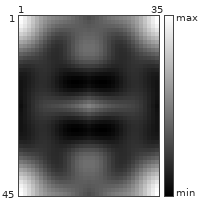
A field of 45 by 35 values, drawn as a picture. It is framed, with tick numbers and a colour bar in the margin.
No regular stripes run through it. There are no lone odd cells. Its left and right halves mirror each other, and so do its top and bottom. On average the colour sits 30% of the way up the scale. The values are skewed, with a long tail toward high values.
